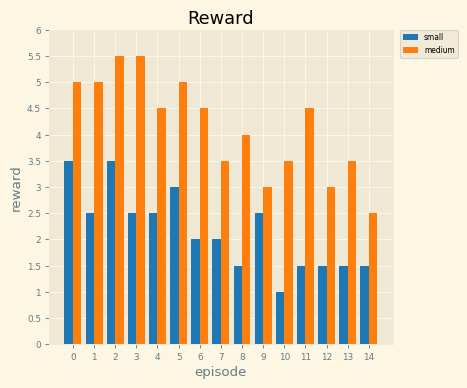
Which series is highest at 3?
medium
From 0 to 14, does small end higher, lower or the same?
lower
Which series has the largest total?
medium
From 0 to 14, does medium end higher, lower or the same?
lower
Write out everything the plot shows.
Title: Reward
x-axis: episode, ticks 0 1 2 3 4 5 6 7 8 9 10 11 12 13 14
y-axis: reward, ticks 0 0.5 1 1.5 2 2.5 3 3.5 4 4.5 5 5.5 6
Legend: small, medium
Values:
small: 3.5 2.5 3.5 2.5 2.5 3 2 2 1.5 2.5 1 1.5 1.5 1.5 1.5
medium: 5 5 5.5 5.5 4.5 5 4.5 3.5 4 3 3.5 4.5 3 3.5 2.5
